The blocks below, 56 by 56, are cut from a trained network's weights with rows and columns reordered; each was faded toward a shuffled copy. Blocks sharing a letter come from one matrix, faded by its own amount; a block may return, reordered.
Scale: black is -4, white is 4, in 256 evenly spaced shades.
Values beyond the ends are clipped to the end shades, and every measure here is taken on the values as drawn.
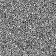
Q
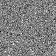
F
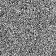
Q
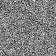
Q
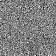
F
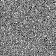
F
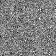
F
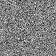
Q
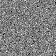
F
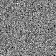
F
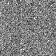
F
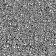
F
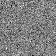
F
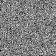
F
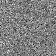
F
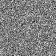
Q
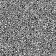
Q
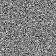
Q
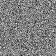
Q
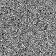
F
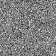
Q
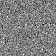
F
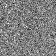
F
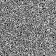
Q
